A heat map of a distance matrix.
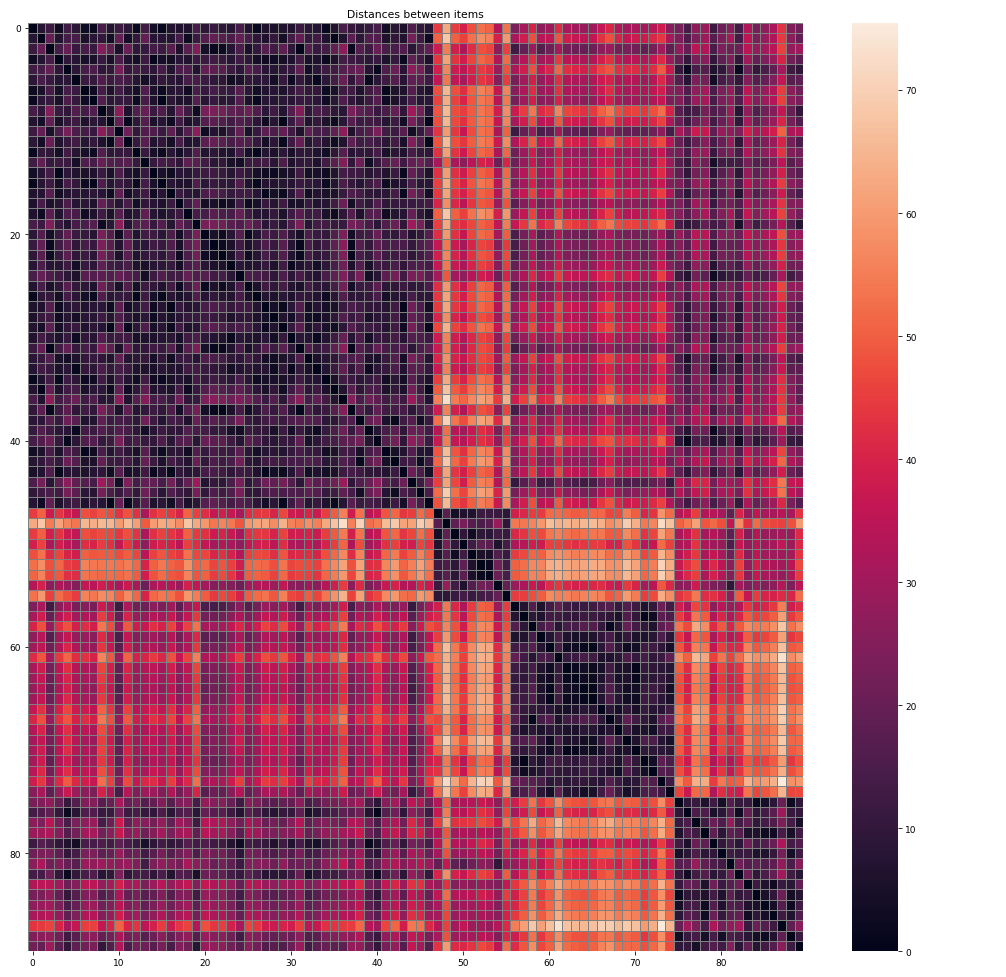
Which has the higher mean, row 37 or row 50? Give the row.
50
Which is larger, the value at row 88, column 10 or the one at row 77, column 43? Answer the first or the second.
the first
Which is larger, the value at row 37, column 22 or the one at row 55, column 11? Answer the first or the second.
the second
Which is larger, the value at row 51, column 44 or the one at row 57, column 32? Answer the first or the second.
the first
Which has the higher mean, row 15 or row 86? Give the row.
86
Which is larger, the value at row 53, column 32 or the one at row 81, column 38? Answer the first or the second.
the first
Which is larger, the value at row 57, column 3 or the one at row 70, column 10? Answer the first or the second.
the first
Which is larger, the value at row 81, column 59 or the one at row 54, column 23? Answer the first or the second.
the first
